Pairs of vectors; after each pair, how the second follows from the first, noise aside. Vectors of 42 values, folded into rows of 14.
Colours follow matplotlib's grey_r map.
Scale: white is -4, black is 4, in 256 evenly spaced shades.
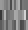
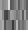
wrapped around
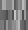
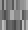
wrapped around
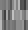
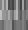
wrapped around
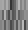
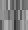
wrapped around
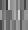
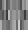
wrapped around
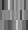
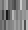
wrapped around
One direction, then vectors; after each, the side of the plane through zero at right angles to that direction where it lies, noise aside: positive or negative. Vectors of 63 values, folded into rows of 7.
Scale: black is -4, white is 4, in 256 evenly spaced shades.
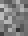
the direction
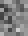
negative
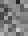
negative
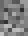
negative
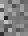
positive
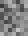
negative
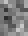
negative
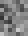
negative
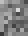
positive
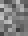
positive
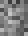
positive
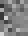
negative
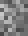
positive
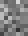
positive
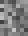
positive
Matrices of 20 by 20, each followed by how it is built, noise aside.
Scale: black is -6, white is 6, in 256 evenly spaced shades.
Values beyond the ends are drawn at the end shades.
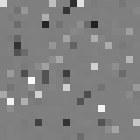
sparse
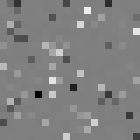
sparse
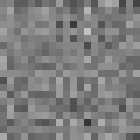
low rank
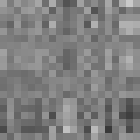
low rank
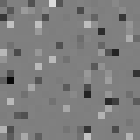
sparse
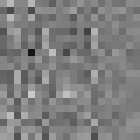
low rank
